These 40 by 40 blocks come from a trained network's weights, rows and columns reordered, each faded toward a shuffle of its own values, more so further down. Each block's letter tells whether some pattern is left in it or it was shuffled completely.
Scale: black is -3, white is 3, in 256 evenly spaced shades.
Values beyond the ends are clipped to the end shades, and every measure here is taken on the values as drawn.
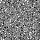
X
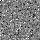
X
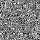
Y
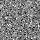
X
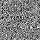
Y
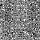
Y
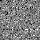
Y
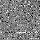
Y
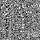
Y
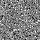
X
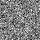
X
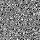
Y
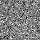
X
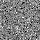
X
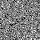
X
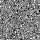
X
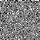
Y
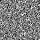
X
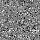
Y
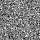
X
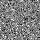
X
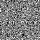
Y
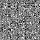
Y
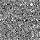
Y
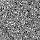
X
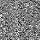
Y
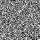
X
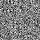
Y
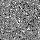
X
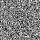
Y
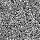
X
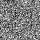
X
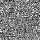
Y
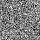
X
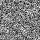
X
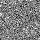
X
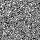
X
